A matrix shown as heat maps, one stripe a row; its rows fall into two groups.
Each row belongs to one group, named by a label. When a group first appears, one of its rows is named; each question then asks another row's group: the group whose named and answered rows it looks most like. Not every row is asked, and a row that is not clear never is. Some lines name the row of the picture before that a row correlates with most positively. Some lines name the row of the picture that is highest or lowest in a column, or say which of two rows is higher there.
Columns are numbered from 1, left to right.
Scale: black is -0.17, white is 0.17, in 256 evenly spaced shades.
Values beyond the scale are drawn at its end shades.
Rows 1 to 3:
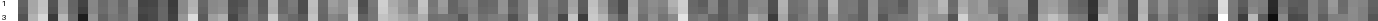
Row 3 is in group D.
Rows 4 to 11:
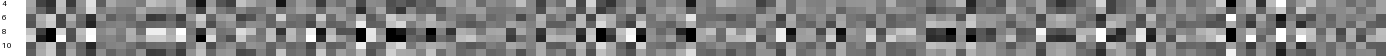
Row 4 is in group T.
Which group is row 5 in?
T
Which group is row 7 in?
D
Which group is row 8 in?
T
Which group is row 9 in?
T
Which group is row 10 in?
D
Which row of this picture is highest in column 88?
8
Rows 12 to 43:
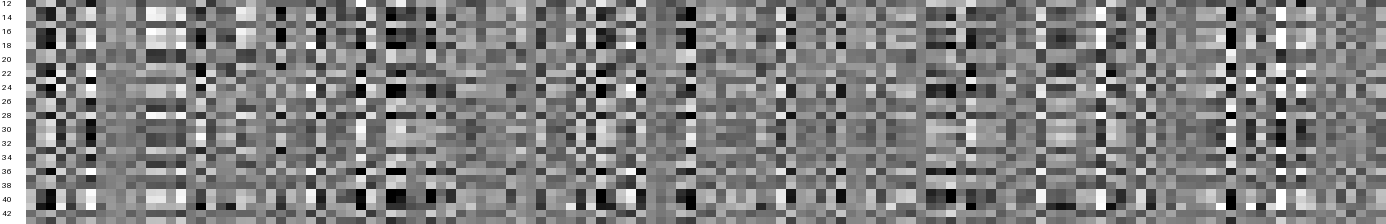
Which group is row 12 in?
D
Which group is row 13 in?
T
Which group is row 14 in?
T
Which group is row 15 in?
D
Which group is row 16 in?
T
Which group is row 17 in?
T
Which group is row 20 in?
D
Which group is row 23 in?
D
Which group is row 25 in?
T
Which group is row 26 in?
D
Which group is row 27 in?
D
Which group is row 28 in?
T
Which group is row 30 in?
D
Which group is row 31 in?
D
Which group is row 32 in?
D
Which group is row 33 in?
T
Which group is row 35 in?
D
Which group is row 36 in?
T
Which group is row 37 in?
D
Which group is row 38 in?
D
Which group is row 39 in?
T
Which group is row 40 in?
T
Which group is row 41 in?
T
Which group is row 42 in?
D
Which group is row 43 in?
T
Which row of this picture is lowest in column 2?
41
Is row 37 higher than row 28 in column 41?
Yes
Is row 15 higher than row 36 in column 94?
Yes
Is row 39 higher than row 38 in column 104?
No
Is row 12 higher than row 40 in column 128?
No
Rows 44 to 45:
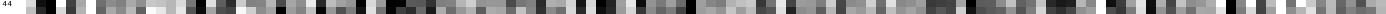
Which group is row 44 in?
T
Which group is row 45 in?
T
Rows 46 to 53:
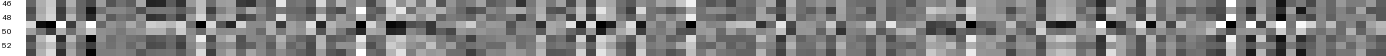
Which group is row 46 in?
D
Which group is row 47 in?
D
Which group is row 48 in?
D
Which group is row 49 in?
T
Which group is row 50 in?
T
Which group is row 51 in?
D
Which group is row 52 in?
D
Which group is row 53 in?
D
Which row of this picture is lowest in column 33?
50
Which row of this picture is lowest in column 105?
49
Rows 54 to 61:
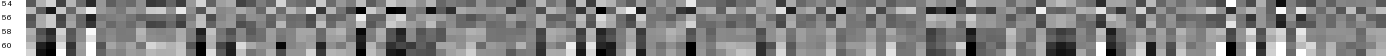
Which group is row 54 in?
D
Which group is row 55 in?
T
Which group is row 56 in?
D
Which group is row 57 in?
D
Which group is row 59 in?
T
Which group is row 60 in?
T
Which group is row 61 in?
T
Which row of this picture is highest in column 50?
60
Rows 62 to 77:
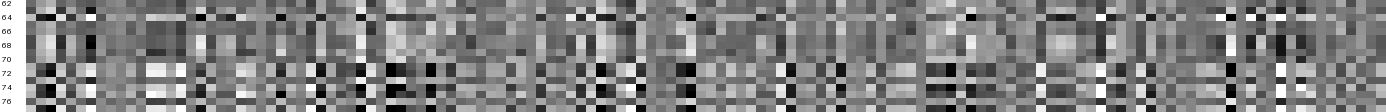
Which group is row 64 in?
T
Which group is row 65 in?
D
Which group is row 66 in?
D
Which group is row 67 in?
D
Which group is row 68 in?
D
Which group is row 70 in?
D
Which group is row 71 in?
T
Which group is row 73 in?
D
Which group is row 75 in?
T
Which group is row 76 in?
D
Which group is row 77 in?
T
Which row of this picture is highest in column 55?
64
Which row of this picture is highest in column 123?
64
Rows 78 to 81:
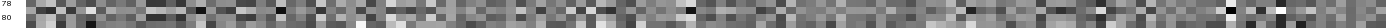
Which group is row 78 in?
D
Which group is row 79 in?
T
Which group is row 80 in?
D
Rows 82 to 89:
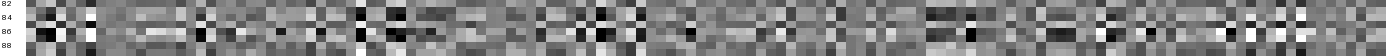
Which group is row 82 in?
D
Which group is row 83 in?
T
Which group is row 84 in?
T
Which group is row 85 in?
D
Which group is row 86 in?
T
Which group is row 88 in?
D
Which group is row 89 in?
D
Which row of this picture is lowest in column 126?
85
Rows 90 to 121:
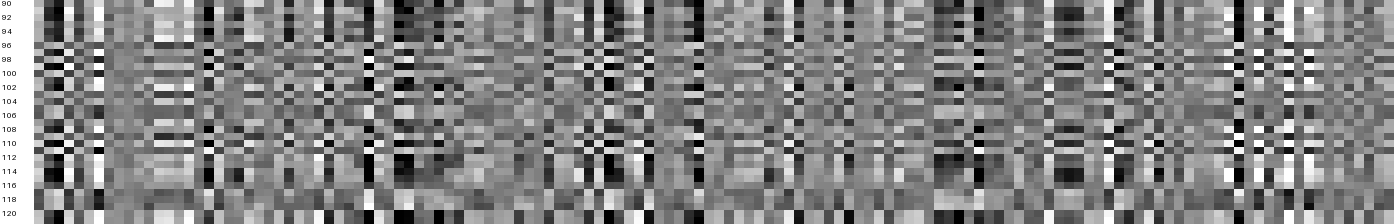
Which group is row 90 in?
T
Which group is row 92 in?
T
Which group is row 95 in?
T
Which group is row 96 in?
D
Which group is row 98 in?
D
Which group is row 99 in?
T
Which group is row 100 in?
D
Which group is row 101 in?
T
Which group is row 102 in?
T
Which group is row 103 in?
D
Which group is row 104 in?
T
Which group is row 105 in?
D
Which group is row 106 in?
D
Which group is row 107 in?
T
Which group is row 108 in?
T
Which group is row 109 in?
D
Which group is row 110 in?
T
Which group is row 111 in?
D
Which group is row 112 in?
T
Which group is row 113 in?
T
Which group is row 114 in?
T
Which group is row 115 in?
T
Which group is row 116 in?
T
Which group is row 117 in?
D
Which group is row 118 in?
D
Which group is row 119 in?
D
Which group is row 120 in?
T
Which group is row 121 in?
T
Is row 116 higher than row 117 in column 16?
Yes
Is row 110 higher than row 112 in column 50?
Yes
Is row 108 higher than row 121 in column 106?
No
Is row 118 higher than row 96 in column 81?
No
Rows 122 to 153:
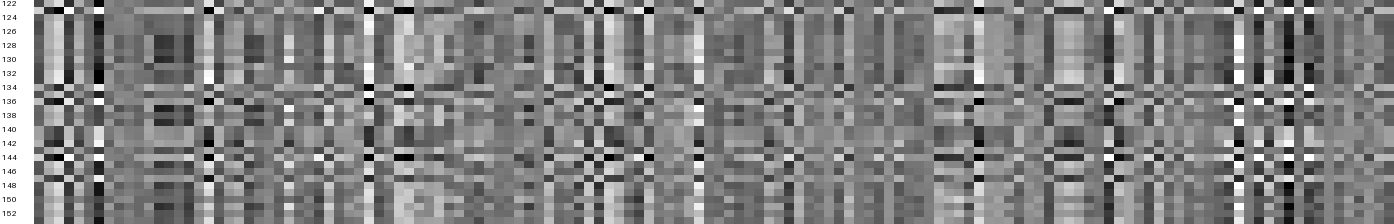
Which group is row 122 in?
D
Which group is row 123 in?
T
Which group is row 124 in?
D
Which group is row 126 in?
D
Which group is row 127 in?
D
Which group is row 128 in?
D
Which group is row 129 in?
D
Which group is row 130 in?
D
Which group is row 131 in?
D
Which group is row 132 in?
D
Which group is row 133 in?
D
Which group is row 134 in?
T
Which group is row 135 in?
D
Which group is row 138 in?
D
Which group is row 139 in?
D
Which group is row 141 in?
T
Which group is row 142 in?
T
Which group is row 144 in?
T
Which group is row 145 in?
D
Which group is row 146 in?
D
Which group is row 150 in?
D
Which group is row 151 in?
D
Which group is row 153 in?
D
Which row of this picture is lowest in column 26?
142
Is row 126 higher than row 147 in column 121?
Yes
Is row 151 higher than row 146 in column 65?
Yes
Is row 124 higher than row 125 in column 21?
No
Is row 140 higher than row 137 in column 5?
No
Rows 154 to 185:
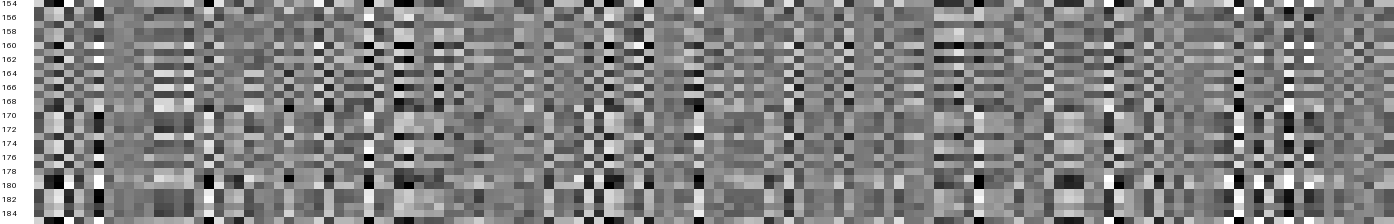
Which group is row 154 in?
T
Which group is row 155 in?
D
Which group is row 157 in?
T
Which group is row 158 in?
D
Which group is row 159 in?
D
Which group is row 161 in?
D
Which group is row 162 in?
T
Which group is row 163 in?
D
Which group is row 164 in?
T
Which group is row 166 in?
T
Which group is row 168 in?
T
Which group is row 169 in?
T
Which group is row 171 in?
D
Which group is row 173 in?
T
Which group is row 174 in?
D
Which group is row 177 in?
D
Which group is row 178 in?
T
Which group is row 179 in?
T
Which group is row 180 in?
T
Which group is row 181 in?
D
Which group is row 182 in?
D
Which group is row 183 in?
D
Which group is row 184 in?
D
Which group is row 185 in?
T
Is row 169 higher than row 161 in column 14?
Yes
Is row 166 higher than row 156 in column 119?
Yes
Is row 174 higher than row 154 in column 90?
No
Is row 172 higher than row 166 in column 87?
No
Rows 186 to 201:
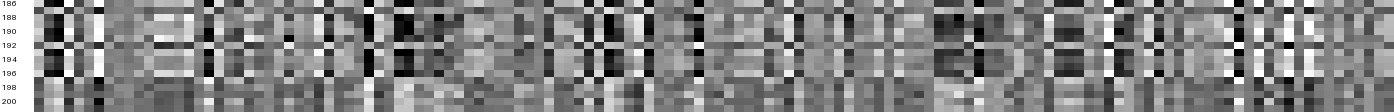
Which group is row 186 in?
T
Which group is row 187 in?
D
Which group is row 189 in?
T
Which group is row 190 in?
T
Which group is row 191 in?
T
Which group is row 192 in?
D
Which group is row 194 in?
T
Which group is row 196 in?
T
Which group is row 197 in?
D
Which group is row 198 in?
D
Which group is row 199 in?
D
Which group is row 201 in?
D
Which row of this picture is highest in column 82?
199
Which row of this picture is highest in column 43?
199
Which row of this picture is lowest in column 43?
188
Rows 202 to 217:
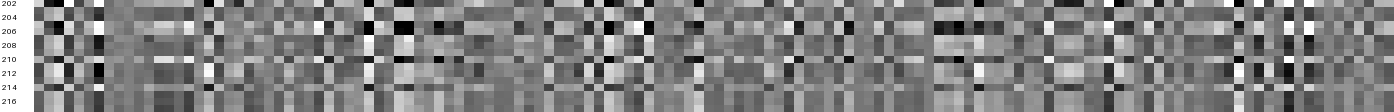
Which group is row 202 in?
T
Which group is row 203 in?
D
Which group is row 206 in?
T
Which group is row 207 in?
D
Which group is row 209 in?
D
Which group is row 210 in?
T
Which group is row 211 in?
D
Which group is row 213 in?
D
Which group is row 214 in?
T
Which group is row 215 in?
D
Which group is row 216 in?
D
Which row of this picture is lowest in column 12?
207
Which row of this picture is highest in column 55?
202
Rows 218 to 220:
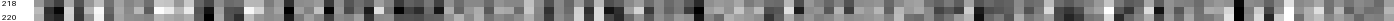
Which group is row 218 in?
T
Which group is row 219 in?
T
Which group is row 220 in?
T
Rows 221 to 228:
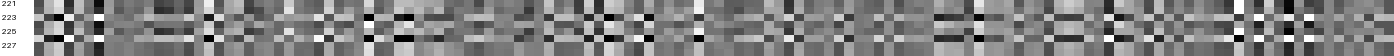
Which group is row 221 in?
D
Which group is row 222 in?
D
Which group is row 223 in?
T
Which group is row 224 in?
D
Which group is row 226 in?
T
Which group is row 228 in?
D
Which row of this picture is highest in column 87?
226
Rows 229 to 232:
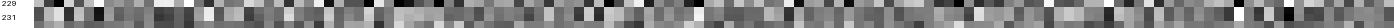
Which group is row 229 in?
T
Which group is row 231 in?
D
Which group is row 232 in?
D
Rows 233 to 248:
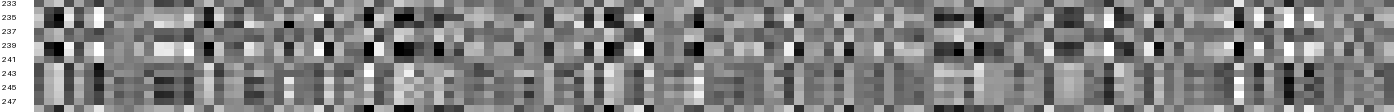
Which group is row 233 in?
D
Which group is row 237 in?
D
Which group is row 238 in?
D
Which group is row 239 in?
T
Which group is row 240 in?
T
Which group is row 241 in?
T
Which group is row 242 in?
D
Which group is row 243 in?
D
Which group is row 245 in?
D
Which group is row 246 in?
D
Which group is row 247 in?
D
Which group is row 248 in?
T
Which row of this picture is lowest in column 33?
248
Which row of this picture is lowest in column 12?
243
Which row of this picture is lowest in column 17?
236
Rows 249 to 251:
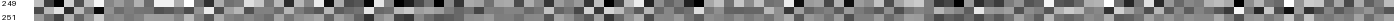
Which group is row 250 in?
D
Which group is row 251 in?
T
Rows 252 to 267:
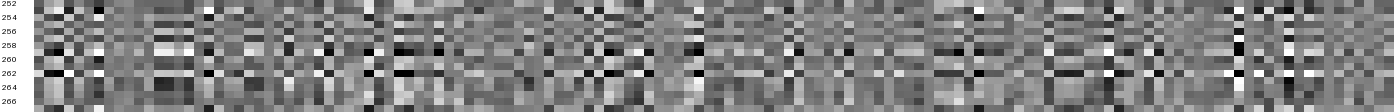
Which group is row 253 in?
D
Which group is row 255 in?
D
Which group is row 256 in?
T
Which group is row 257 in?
D
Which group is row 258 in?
T
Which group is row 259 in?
T
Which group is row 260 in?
D
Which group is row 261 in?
D
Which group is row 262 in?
T
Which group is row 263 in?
D
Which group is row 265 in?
D
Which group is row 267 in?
T
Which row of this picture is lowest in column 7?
253
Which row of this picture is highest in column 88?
259
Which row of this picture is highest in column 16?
259
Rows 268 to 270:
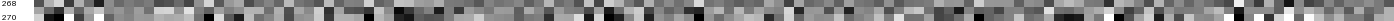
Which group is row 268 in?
D
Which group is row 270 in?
T
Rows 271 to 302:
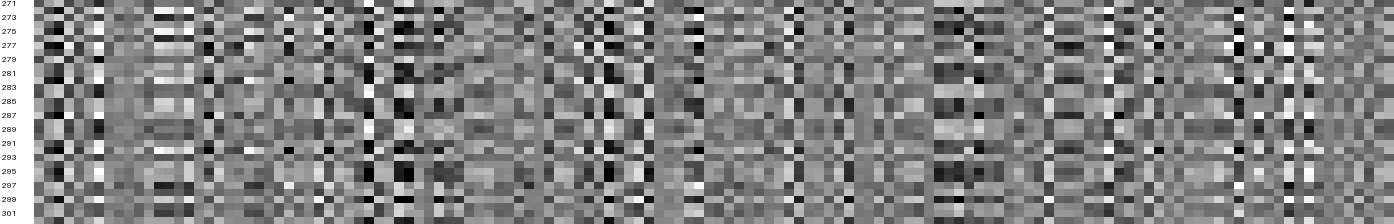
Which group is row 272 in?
T
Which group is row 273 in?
D
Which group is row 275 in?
T
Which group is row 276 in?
D
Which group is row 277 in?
T
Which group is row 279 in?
D
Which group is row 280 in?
T
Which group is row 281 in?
T
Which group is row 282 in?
T
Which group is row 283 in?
D
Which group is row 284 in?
D
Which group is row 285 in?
T
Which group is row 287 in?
T
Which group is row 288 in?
D
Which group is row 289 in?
D
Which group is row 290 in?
D
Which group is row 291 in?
T
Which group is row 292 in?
T
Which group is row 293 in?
D
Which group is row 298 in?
D
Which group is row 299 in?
T
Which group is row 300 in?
D
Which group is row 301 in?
D
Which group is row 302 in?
T
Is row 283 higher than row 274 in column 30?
Yes
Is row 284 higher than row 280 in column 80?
Yes
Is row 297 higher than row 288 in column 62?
No
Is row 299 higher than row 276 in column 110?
No
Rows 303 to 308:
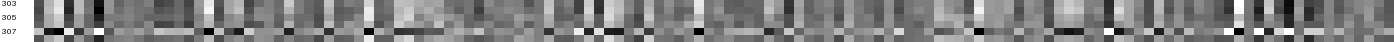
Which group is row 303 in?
D
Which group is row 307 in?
T
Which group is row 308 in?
D
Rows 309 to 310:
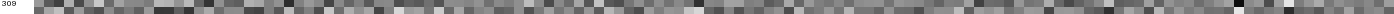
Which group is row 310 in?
D
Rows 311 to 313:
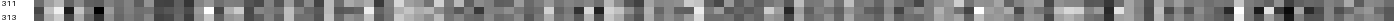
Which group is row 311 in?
D
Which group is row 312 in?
D
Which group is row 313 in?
D
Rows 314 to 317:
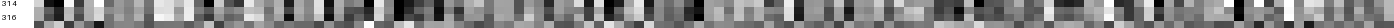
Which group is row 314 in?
T
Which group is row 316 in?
T
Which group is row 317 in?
D
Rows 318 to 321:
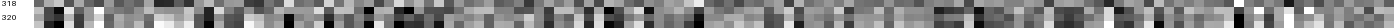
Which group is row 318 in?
D
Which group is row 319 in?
T
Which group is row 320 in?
T
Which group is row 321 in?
T
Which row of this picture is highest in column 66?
318
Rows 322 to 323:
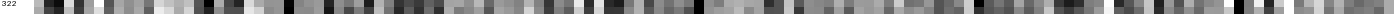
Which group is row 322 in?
T
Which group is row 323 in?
T
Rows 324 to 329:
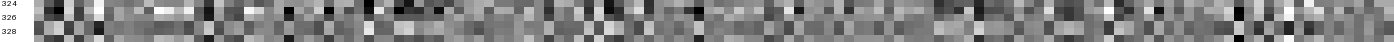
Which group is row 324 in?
T
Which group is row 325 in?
T
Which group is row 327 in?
D
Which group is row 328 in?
D
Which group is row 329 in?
T
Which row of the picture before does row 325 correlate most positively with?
323
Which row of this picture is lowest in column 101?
324
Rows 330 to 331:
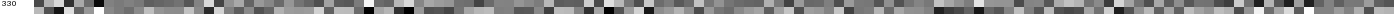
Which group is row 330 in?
D
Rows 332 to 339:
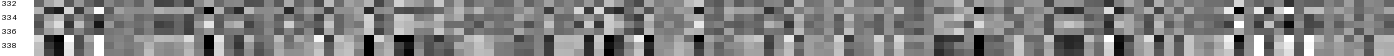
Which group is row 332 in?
D
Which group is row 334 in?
D
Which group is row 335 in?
D
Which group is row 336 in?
D
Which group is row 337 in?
T
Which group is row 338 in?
T
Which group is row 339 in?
T
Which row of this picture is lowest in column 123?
335
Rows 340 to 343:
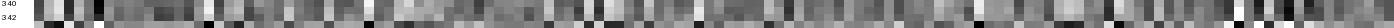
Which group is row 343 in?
T
